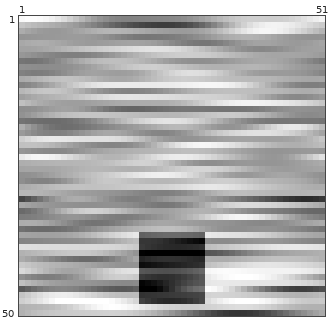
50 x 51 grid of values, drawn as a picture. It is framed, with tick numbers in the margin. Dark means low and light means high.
Odd patch: lower, in the bottom middle. Slope: none. Ninth with the lowest average: bottom middle. Grain: streaks across.
